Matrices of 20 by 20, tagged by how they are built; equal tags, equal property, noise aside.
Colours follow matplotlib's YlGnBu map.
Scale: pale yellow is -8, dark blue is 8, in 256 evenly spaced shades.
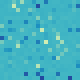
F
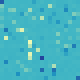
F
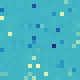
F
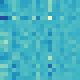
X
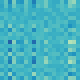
X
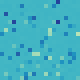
F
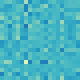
X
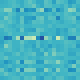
X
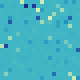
F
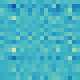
X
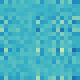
X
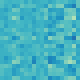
X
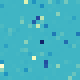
F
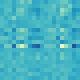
X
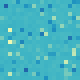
F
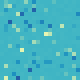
F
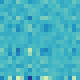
X
